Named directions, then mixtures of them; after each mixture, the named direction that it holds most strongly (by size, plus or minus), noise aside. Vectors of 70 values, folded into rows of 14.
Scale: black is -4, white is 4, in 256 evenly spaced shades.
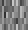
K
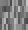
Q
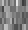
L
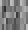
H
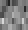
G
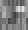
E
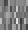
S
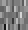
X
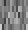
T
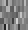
X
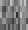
H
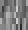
S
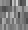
Q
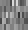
Q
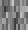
H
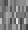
S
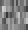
Q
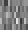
S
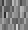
K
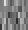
T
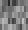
G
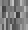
H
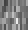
S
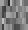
H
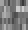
E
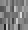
X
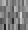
X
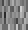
K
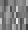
S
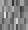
K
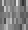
L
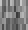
H
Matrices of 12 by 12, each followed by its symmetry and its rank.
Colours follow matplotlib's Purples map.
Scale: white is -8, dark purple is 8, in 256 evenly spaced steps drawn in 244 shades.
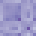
symmetric, rank two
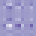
neither, rank one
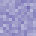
neither, full rank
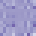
neither, rank two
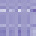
neither, rank one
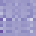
neither, rank two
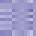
neither, rank one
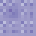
symmetric, rank two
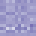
neither, rank two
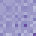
symmetric, rank two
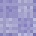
symmetric, rank two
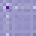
symmetric, rank two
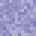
neither, full rank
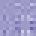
antisymmetric, rank two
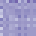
antisymmetric, rank two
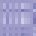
neither, rank one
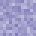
neither, full rank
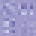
antisymmetric, rank two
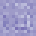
antisymmetric, rank two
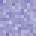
neither, full rank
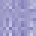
neither, rank two
